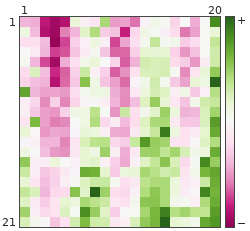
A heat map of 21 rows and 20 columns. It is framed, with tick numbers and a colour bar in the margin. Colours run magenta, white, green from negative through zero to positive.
Odd rows or columns: none. Histogram: bell-shaped. Slope: up to the bottom right. Ninth with the highest average: bottom right. Stripes: upright, repeating 3 times.
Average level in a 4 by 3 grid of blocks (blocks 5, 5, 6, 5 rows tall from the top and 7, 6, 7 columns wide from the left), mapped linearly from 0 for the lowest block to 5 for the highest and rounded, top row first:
012
123
234
345
